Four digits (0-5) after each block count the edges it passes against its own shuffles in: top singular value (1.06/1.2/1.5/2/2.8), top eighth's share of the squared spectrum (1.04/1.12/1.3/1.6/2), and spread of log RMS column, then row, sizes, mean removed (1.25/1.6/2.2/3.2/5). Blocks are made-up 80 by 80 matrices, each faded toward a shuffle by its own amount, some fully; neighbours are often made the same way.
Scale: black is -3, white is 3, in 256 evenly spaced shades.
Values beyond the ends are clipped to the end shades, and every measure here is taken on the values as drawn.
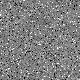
0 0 0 0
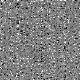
3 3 2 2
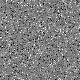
0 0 0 0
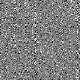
4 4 3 1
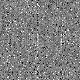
3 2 1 1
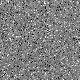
2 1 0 0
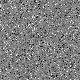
0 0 0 0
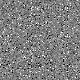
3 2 1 1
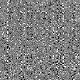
4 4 3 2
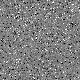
0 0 0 0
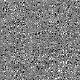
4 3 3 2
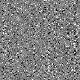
3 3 2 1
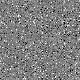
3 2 1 0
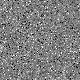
2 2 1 0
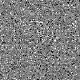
3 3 2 1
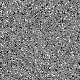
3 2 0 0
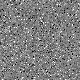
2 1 0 0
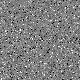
1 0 0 0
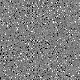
3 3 1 1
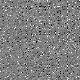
4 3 2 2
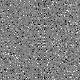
3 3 1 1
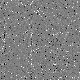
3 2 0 0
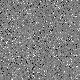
2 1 0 0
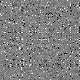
4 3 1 1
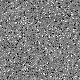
1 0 0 0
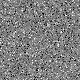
1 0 0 0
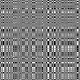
5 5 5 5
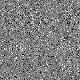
3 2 1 0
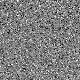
2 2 0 0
